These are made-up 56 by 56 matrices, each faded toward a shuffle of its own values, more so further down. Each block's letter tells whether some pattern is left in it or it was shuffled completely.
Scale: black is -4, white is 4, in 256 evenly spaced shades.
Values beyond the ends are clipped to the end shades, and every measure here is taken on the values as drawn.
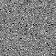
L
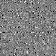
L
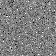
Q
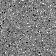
Q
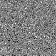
L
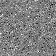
Q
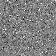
Q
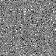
L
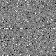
L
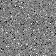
Q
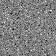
Q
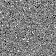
Q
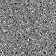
L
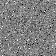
Q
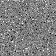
Q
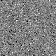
Q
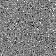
L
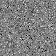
L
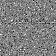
L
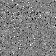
L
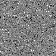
L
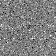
L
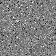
Q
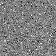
L
